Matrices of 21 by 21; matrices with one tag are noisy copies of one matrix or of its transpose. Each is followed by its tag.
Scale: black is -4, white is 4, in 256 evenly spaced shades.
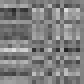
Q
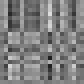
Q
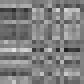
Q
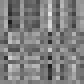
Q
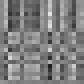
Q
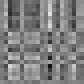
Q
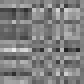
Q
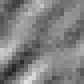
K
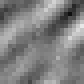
K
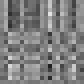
Q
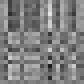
Q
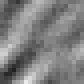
K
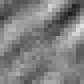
K
